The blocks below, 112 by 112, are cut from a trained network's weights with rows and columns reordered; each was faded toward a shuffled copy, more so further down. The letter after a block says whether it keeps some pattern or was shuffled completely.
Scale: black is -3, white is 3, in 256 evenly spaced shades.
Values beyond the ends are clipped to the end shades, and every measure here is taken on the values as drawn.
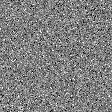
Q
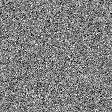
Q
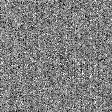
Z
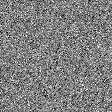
Q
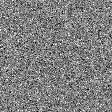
Q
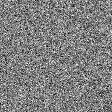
Z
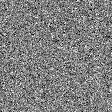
Q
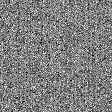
Z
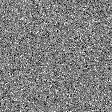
Q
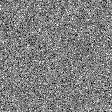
Q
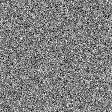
Z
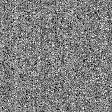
Z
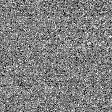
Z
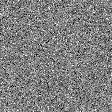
Q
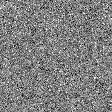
Q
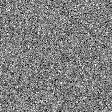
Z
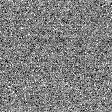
Z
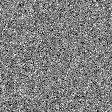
Q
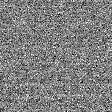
Z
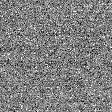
Z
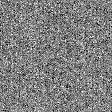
Z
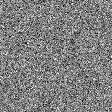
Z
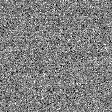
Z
